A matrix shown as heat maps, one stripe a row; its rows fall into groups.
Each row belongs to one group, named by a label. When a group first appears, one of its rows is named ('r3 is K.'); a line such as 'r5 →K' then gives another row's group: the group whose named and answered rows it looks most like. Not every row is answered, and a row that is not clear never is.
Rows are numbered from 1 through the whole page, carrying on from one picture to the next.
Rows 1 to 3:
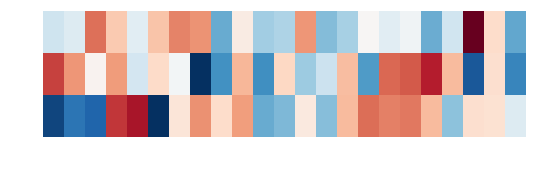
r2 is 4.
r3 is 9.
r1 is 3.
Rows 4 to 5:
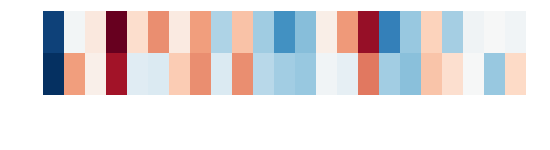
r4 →9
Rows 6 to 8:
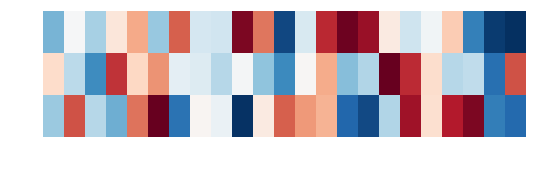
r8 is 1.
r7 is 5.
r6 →9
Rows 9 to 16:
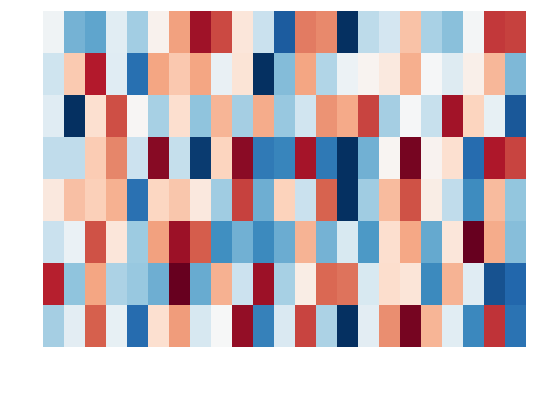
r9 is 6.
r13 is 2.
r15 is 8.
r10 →3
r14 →3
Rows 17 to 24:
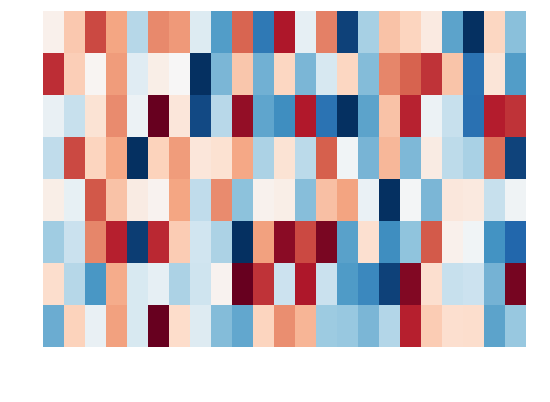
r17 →2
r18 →4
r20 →2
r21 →8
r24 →1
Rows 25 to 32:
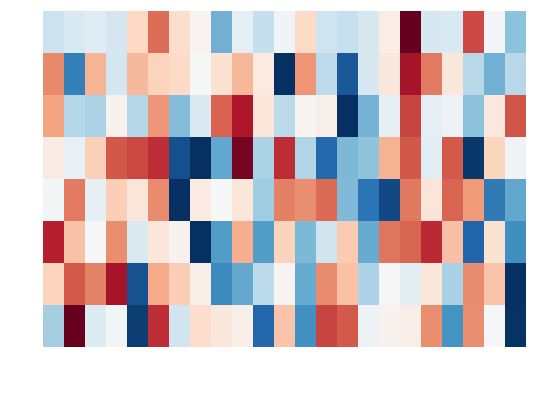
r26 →5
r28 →4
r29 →1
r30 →4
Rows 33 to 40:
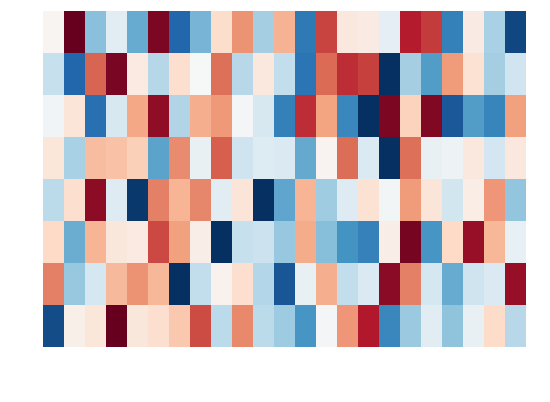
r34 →8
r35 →5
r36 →8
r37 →3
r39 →5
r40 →9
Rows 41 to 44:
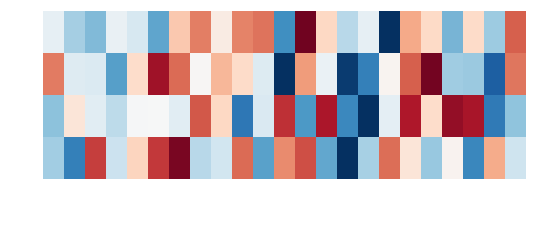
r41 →6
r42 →5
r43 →1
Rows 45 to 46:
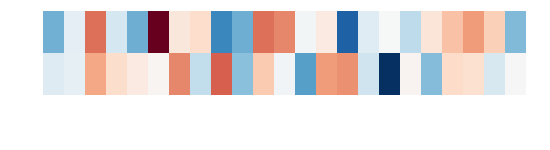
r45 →1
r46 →8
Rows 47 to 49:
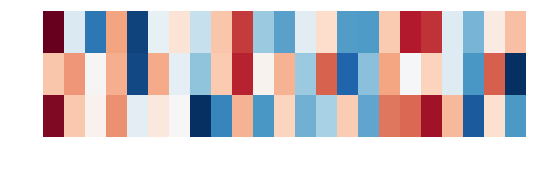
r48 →2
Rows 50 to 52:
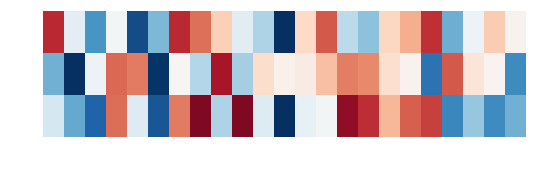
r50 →6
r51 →8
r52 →9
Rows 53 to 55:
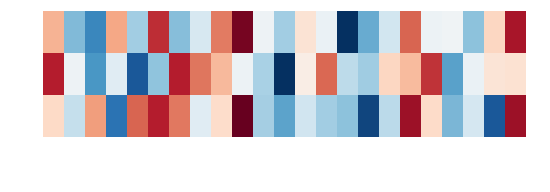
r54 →6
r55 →5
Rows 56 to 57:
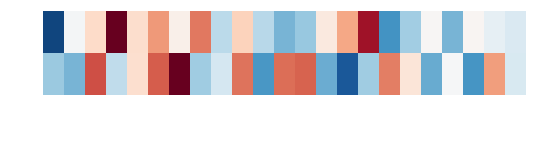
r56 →9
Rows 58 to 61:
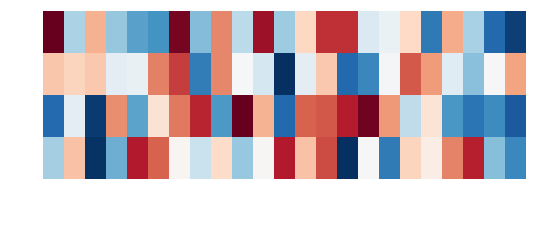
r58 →8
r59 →5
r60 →9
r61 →1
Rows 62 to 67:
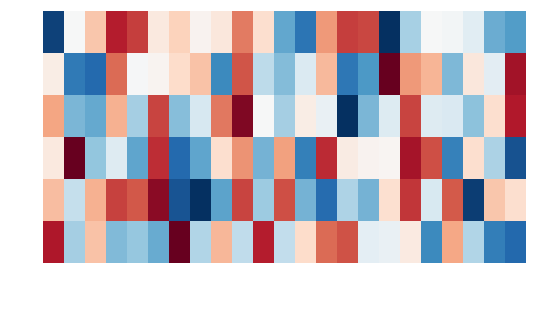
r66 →4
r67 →8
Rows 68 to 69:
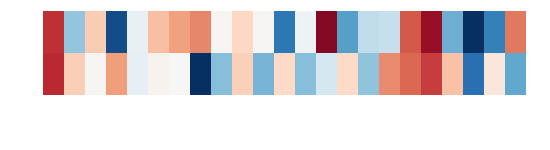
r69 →4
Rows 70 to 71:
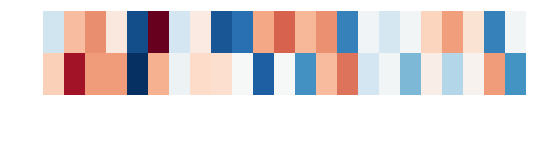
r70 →1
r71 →2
